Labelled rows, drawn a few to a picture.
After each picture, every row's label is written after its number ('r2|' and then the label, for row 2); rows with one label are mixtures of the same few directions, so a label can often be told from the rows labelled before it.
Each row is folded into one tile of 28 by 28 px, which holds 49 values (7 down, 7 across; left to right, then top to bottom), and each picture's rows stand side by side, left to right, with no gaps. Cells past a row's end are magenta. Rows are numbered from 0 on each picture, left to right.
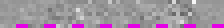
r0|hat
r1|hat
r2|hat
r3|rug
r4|rug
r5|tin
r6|rug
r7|tin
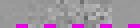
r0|tin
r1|hat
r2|rug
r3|tin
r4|hat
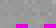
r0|rug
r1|rug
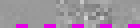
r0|tin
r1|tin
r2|rug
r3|tin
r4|hat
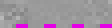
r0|tin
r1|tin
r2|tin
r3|rug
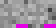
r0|rug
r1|hat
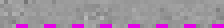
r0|rug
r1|rug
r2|hat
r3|tin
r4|hat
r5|hat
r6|tin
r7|hat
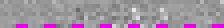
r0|rug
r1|rug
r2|hat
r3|tin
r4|hat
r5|hat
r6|tin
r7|rug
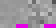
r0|hat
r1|rug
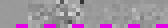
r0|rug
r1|tin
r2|rug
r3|hat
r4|hat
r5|tin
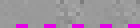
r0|rug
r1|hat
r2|rug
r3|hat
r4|rug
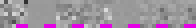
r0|rug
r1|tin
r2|tin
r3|hat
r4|rug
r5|hat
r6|hat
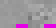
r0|rug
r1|tin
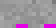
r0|tin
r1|rug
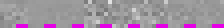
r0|tin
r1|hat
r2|tin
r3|rug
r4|hat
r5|rug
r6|tin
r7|rug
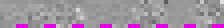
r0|tin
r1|tin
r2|hat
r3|tin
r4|hat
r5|rug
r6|hat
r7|rug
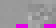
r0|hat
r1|tin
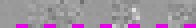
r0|rug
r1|hat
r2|rug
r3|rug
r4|hat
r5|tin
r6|tin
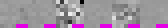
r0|hat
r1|rug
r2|rug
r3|tin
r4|tin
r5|hat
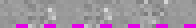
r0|rug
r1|hat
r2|hat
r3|hat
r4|rug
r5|rug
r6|rug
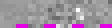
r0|tin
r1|hat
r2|hat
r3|rug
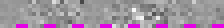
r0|hat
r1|rug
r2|rug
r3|hat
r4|hat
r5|tin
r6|rug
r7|hat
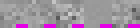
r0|tin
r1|rug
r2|tin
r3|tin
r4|hat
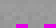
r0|tin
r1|tin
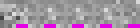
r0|tin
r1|hat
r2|hat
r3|hat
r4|rug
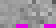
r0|hat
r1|rug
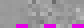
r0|hat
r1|rug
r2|hat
